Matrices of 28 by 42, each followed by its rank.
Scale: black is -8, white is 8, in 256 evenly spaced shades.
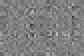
five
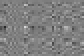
three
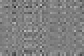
three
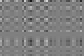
one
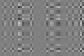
one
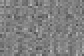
five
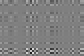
one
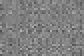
five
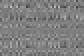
three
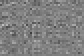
five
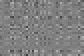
three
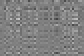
three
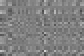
three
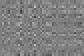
three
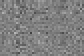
five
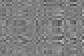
three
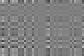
one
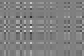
one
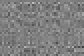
five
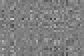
five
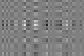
one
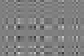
one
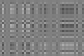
one
